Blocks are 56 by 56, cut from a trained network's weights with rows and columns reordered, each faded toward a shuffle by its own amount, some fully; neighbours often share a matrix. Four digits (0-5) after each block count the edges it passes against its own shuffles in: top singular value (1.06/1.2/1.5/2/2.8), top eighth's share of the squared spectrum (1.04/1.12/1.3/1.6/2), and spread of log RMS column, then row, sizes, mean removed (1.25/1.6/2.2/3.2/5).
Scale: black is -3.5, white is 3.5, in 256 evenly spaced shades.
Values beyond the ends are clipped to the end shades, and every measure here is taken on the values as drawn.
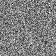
0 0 0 0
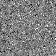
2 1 0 0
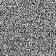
3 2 0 0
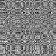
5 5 1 3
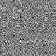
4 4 1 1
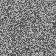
1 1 0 0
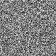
2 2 0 0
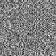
3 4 1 1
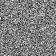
0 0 0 0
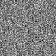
3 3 1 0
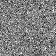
0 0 0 0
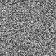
3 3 1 0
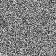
0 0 0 0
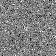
0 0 0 0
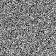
0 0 0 0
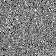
1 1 0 0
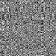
4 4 2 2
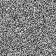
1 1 0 0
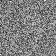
0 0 0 0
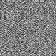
3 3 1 1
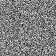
1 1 0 0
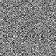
4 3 1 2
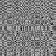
5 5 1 3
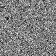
1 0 0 0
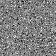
0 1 0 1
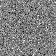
0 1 0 0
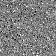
1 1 0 0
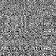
3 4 1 2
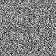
3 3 1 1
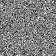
2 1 0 0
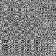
4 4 1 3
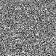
3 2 0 1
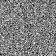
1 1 0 0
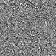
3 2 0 0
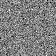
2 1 0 0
